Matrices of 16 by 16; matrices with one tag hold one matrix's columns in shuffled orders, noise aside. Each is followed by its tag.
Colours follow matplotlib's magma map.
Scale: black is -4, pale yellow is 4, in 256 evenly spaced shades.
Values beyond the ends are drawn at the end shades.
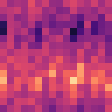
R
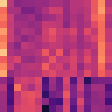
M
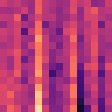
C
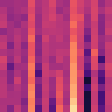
C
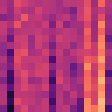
C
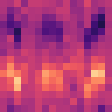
R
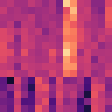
M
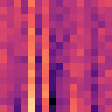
C
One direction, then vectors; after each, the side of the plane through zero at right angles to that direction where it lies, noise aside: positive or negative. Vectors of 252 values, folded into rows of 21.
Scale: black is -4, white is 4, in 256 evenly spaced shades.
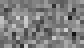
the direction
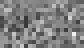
negative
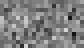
positive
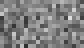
negative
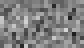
positive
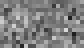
positive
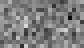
positive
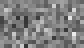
negative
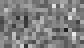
negative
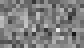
positive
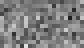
positive
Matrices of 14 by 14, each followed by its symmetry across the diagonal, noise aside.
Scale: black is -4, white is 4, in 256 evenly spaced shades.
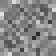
symmetric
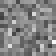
neither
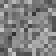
symmetric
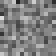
antisymmetric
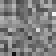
antisymmetric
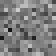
neither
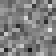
antisymmetric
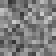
antisymmetric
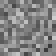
symmetric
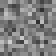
antisymmetric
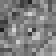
symmetric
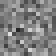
neither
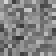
neither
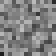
symmetric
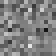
antisymmetric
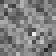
symmetric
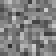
antisymmetric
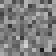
neither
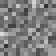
symmetric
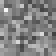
neither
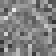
neither
